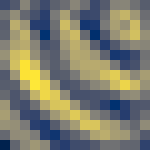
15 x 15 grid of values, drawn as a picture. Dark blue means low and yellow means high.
No row or column stands out. No overall slope runs across the table. On average the colour sits 50% of the way up the scale. The middle left is the ninth with the highest average. Rings spread out from the top right.
